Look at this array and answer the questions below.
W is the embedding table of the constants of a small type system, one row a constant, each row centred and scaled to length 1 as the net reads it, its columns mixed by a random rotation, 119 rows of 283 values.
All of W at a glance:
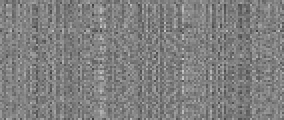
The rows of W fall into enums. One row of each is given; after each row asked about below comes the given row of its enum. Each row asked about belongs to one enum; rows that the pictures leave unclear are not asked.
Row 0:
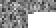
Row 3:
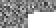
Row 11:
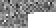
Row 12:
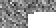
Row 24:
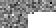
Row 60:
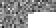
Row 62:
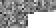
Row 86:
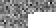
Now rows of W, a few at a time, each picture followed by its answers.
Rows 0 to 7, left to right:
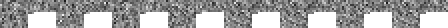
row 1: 11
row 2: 0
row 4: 12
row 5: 12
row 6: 86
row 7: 12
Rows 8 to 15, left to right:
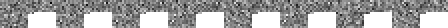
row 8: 24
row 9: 86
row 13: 11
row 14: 62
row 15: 12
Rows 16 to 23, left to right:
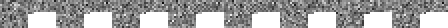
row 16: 0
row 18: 24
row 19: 11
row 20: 11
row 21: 12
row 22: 62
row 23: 24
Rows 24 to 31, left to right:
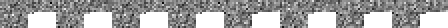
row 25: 60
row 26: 24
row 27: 24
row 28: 62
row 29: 60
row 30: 62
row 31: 62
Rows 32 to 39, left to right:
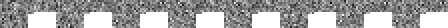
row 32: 0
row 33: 60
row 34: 86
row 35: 12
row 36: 12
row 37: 24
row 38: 11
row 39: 86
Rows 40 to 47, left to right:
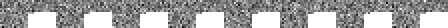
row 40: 60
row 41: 3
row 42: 86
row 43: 60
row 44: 12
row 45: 0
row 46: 24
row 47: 60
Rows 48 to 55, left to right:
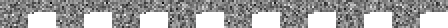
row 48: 24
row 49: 86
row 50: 24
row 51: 0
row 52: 86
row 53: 3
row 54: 0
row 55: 3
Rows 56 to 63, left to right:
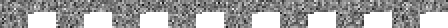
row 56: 0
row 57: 60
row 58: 86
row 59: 86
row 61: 62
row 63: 0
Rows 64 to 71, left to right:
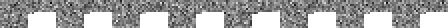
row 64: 24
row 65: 12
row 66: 11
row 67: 3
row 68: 62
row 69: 12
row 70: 86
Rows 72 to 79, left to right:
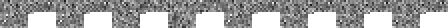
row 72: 11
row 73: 11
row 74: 12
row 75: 60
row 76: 11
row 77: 86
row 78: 86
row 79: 86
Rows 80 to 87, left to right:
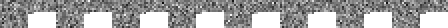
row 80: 0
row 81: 60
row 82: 24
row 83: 3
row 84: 11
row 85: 60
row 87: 12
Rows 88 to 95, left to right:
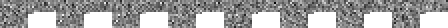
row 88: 3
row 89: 11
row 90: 11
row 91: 86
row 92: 24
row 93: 12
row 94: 12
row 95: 0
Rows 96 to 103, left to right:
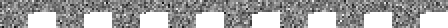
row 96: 60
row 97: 86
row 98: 24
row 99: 60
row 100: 62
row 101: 60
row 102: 11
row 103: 3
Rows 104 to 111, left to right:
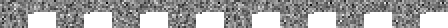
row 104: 0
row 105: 24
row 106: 12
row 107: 24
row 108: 0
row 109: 86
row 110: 11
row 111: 86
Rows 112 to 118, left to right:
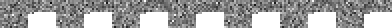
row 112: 24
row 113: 86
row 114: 60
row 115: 11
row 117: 60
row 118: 12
